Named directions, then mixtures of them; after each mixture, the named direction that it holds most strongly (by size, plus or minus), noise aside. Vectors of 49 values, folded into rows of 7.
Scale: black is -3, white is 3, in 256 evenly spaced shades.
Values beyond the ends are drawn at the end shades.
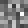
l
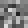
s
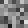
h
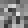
s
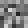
s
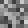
h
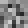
s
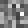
l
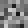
s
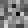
s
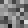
h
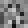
l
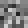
s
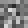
s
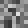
s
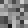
h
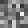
l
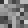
h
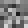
s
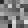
h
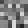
l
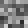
s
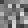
l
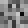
l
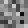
l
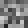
s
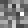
l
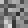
h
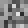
l
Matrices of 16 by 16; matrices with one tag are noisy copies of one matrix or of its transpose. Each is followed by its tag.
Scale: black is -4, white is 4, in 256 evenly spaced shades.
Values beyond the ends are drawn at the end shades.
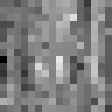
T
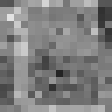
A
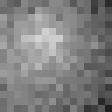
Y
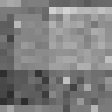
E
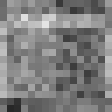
A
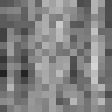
T
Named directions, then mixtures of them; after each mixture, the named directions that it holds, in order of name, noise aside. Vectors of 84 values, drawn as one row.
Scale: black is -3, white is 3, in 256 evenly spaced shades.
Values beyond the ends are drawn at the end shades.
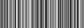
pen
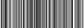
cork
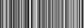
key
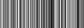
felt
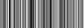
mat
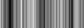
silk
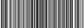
cork, pen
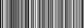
cork, key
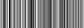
mat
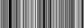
key, mat, silk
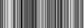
silk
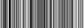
cork, mat, silk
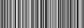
pen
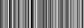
key, mat, pen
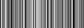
cork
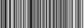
cork, mat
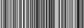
cork, felt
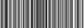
cork, key, pen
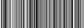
cork, key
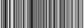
cork, mat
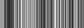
felt, silk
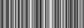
felt, mat, pen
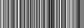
felt, pen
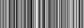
key, mat, pen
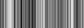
silk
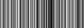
felt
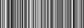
cork
